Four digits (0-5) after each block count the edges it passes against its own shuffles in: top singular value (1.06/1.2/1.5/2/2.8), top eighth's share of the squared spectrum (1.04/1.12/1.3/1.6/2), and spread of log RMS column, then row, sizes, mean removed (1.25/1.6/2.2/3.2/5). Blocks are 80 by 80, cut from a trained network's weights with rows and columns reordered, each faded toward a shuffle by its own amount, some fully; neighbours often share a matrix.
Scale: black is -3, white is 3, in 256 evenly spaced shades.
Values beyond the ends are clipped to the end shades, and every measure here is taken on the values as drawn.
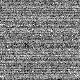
4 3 1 1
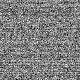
3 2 0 0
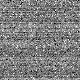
3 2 1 0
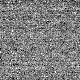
2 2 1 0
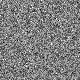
0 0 0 0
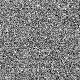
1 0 0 0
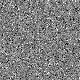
0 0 0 0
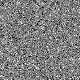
2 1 0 1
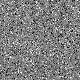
0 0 0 0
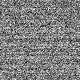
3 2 0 0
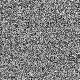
0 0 0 0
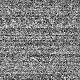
3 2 0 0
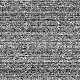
4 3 1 1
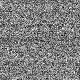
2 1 0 0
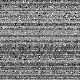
5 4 2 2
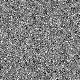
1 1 0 1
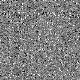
2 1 0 1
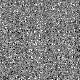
2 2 0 2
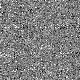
2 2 0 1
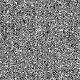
2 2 1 2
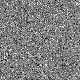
1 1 0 1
